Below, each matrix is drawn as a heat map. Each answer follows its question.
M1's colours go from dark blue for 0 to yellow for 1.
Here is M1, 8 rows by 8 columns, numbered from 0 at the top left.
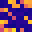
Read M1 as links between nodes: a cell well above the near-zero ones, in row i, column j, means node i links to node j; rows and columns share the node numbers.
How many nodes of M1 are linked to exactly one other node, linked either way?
0
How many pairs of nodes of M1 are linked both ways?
6
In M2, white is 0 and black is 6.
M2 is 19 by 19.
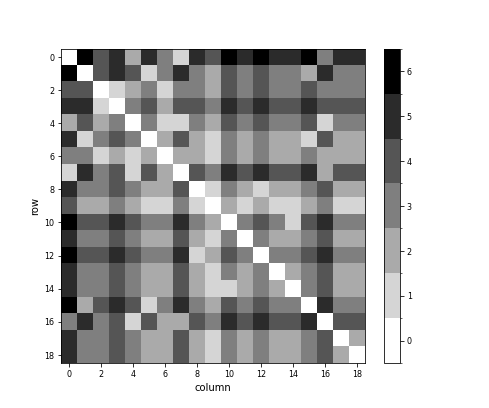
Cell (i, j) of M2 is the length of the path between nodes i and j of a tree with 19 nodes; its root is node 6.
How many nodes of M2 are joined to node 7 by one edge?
2
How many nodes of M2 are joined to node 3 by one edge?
1
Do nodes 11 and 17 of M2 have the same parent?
yes
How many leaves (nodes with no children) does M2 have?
11
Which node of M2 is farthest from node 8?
0
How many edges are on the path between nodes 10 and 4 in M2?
4
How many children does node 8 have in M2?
1
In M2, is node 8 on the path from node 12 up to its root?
yes
